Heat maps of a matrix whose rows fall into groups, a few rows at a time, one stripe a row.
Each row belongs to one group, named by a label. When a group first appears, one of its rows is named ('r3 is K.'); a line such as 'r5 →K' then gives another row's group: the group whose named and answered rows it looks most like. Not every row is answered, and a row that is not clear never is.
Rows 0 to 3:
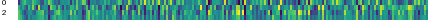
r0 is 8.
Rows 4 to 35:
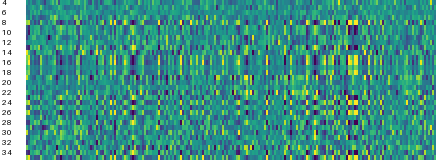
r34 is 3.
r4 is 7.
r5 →8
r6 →3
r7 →7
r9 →3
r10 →3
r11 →8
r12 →8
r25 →3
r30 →7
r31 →3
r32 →8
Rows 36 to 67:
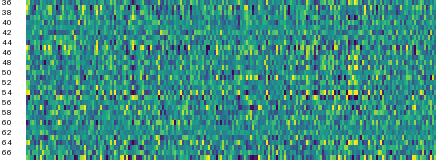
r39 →3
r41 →3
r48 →7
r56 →7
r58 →7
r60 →8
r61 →8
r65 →8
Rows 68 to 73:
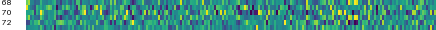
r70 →8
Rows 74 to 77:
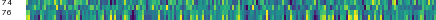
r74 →7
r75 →8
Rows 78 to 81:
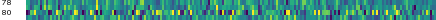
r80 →8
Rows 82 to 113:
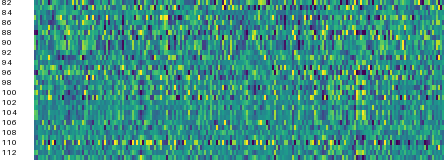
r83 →8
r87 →8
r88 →3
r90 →7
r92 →8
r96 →3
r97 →7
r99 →8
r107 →8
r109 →3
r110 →8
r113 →3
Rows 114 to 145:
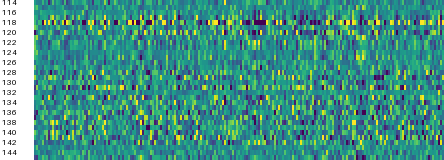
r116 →8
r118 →8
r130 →3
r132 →7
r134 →8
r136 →3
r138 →8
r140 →8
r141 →7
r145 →3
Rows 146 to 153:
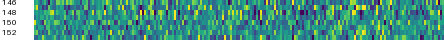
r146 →7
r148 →8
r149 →8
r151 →7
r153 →8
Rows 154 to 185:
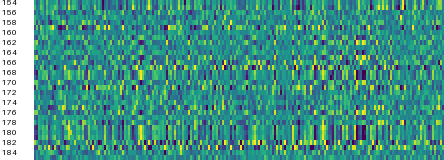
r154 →7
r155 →7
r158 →7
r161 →3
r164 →3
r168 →3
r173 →7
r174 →8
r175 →7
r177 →3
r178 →7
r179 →3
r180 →3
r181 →3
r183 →8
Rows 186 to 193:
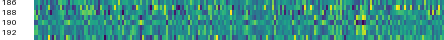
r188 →7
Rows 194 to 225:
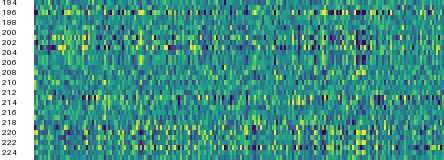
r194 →8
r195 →7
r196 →3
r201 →7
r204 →7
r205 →3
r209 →8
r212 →7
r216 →3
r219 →8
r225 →8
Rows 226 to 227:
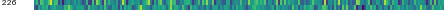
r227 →3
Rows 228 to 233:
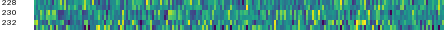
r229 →7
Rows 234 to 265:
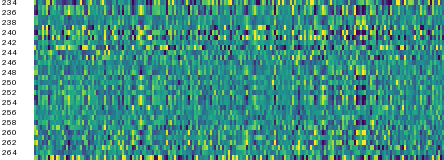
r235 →3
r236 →3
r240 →3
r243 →7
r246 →8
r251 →3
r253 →3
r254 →3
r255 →7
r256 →7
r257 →8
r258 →3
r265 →8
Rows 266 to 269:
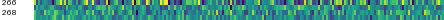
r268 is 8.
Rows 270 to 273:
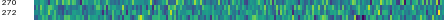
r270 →7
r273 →3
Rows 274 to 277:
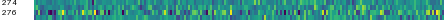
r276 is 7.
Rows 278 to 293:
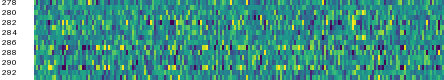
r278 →7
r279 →7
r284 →7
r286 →8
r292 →8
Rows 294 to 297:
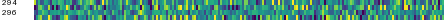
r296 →3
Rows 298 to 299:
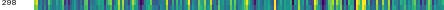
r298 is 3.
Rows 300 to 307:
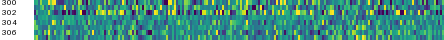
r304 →7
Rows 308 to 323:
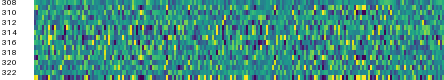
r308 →7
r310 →3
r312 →8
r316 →8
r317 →8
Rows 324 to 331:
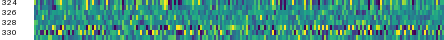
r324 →7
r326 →3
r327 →8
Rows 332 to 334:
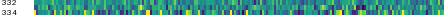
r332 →8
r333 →3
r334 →7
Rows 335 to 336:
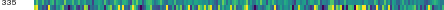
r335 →8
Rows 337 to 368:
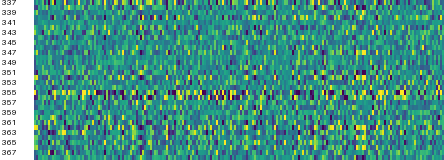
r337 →8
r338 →3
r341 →3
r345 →7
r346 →8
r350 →8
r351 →3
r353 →7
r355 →7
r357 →8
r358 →8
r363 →7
